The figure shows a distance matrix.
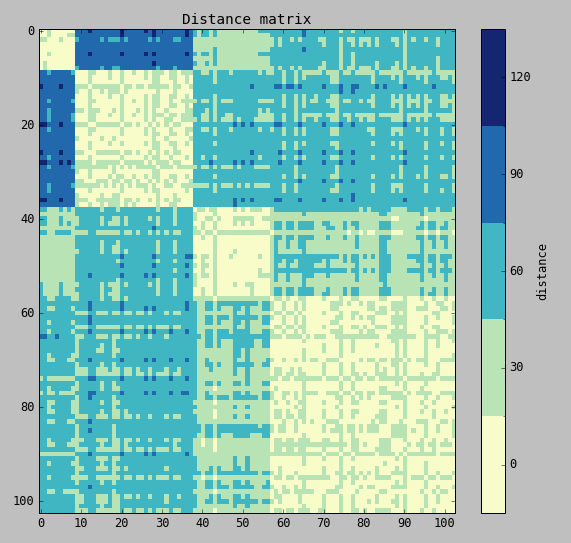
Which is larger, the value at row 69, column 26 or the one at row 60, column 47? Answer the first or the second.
the first
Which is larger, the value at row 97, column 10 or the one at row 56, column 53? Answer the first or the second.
the first
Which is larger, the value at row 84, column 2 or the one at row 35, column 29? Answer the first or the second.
the first
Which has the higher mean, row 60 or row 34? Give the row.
34
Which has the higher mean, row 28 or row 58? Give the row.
28
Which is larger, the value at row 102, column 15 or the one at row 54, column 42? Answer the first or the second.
the first
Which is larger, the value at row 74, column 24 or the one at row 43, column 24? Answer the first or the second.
the first
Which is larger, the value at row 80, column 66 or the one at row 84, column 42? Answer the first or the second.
the second
